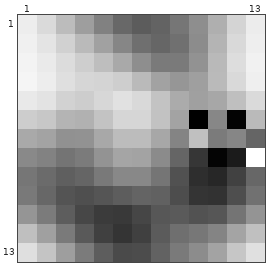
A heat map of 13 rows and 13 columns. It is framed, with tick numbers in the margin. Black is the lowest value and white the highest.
Grain: blotchy. Stripes: none. Roughest part: middle right. Ninth with the highest average: top left. Average level on the scale: 60%. Odd patch: rougher, in the middle right.
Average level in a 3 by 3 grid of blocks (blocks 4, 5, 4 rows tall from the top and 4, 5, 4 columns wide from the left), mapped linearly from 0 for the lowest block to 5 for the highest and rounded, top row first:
524 / 331 / 202
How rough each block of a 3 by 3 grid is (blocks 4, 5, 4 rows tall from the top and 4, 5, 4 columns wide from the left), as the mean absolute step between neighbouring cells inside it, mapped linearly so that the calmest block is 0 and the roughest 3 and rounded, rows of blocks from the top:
0 0 0 / 0 0 3 / 1 0 1
